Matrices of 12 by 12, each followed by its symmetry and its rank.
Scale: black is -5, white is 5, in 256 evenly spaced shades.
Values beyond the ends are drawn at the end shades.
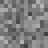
neither, full rank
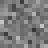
neither, full rank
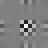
symmetric, rank one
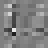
neither, rank two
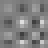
symmetric, rank one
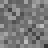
symmetric, full rank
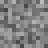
neither, full rank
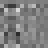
neither, rank two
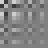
symmetric, rank one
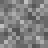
symmetric, full rank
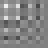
symmetric, rank one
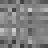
neither, rank two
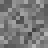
symmetric, full rank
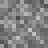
symmetric, full rank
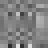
neither, rank two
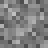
symmetric, full rank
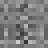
neither, rank two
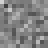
symmetric, full rank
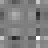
symmetric, rank one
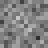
symmetric, full rank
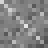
symmetric, full rank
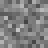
neither, full rank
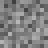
neither, full rank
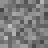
neither, full rank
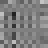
neither, rank two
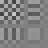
symmetric, rank one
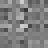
neither, rank two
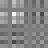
symmetric, rank one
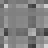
symmetric, rank one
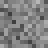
neither, full rank
